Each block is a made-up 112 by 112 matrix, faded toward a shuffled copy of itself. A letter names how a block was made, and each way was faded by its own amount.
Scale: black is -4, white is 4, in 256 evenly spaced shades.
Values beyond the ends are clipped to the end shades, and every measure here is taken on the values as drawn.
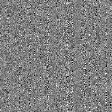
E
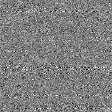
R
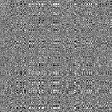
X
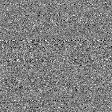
R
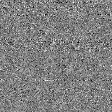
R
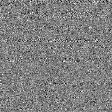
R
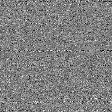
R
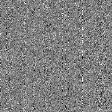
E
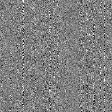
E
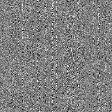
E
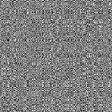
X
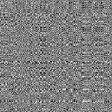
X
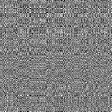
X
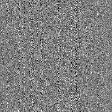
E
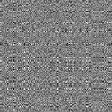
X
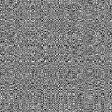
X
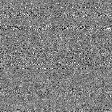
R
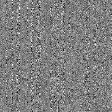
E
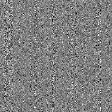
E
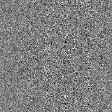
E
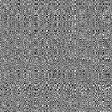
X
